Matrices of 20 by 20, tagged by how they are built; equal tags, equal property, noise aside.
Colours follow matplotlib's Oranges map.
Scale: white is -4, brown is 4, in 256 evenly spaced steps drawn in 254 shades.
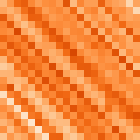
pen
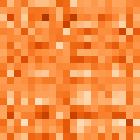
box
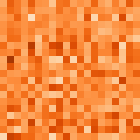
box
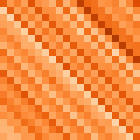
pen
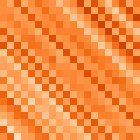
pen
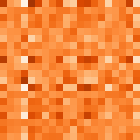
box
